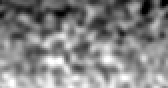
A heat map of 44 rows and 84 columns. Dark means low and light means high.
No lone cell stands out from its neighbours. No single row or column stands out from its neighbours. Values rise toward the bottom. The texture is blotchy.
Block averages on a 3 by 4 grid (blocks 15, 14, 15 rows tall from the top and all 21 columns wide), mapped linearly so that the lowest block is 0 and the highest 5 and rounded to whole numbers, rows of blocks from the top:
0 1 1 1 / 2 3 3 2 / 4 5 5 4
